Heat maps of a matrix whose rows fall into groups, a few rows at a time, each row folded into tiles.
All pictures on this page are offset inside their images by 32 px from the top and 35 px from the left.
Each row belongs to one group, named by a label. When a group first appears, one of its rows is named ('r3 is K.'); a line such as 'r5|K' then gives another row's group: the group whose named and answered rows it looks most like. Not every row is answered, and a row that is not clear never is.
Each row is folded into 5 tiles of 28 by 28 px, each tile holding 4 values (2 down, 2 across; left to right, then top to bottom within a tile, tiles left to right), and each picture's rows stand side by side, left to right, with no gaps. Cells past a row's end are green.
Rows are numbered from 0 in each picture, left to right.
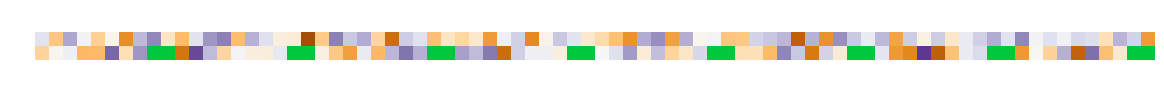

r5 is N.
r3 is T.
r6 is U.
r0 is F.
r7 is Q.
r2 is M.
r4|T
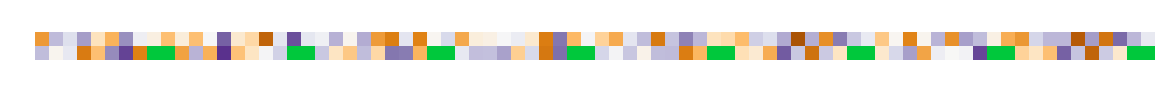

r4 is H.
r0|M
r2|M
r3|F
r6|T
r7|N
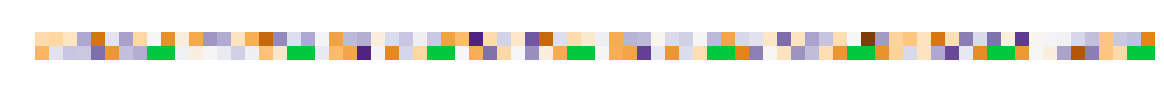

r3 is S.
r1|F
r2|U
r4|U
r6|H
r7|Q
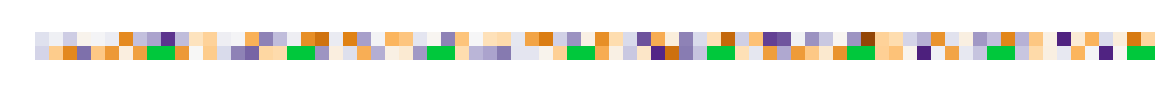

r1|H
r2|T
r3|F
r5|U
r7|M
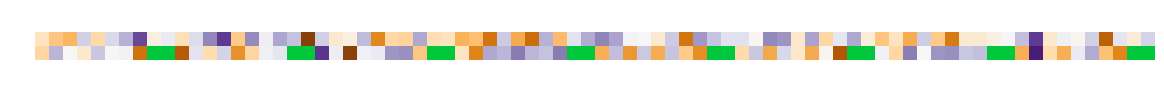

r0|H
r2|M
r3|T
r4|Q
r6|T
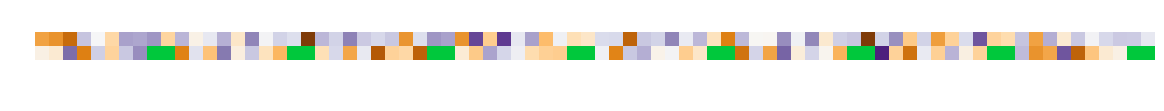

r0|T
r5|Q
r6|M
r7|U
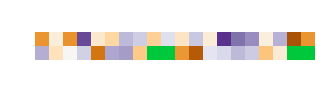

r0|M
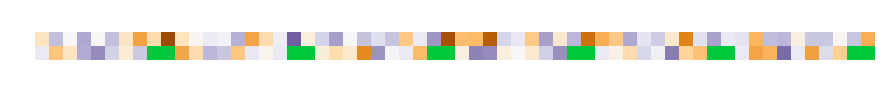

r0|S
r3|T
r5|U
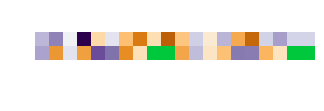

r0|S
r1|H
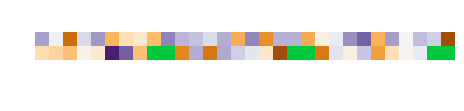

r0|M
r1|Q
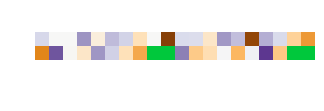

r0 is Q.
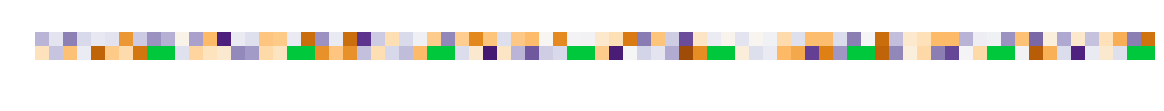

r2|M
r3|T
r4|H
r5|F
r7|S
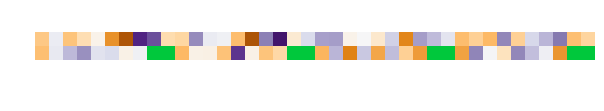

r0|F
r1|H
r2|Q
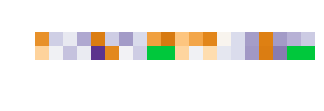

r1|F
